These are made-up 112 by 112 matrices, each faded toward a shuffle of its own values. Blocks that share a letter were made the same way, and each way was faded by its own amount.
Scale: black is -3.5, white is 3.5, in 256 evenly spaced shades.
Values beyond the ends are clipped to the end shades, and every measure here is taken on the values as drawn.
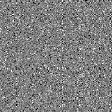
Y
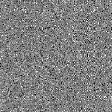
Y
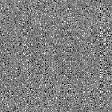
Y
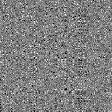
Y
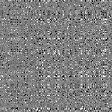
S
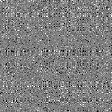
S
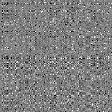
S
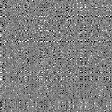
S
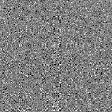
Y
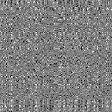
S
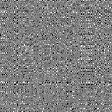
S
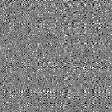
S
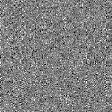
Y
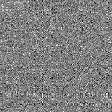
Y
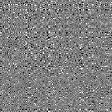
S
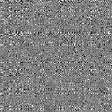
S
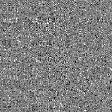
Y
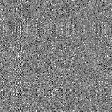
Y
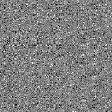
Y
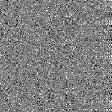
Y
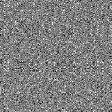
Y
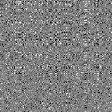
S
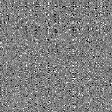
Y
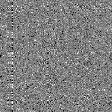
Y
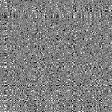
S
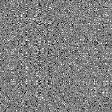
Y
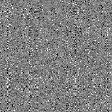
Y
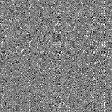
Y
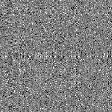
Y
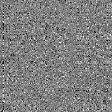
Y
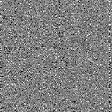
Y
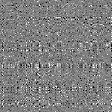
S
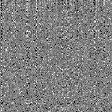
Y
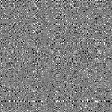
S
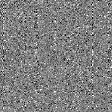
Y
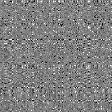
S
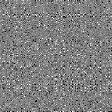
S
